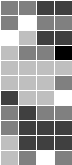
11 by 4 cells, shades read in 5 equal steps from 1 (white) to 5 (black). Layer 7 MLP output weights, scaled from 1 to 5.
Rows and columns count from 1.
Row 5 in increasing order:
2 2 2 2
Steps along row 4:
up same up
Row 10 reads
2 4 4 4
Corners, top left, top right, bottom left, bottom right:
3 4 2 3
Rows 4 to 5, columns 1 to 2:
2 3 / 2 2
